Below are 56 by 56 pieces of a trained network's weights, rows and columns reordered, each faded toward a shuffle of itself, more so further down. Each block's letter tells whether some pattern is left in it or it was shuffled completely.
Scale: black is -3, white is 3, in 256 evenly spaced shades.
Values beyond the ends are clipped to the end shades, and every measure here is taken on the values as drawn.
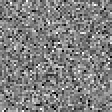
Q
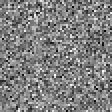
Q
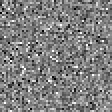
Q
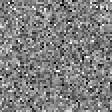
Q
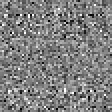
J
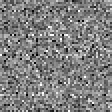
J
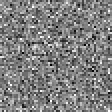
J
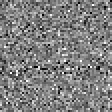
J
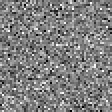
Q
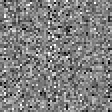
J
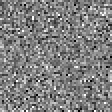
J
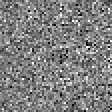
J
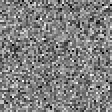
Q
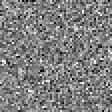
Q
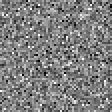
Q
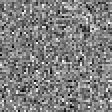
J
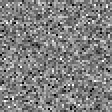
Q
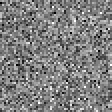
Q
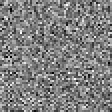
J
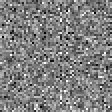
J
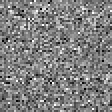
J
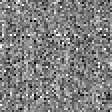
J
